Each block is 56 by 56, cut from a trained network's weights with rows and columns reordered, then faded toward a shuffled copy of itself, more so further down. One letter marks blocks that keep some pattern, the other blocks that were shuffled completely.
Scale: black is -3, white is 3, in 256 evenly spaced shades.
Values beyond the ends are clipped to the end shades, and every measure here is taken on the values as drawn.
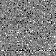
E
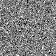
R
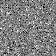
R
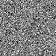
E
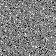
R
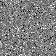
R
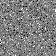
R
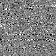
E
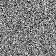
R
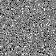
E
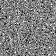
R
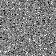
R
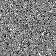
R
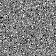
R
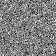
R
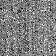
E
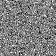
R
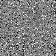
E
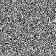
E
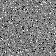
R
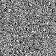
E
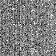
E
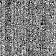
E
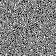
R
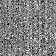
E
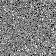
R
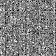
E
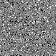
E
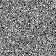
R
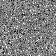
R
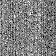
E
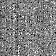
E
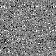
E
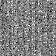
E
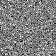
R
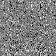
E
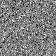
R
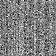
E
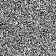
R
